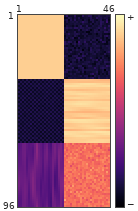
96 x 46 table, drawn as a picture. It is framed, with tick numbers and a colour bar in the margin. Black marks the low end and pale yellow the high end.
The table splits into 3 rows of 2 panels. Panel 1,1: very high, flat. Panel 1,2: very low, fine-grained, faint in contrast. Panel 2,1: very low, checkered, faint in contrast. Panel 2,2: very high, streaked across, faint in contrast. Panel 3,1: low, streaked downward, faint in contrast. Panel 3,2: high, fine-grained, faint in contrast.
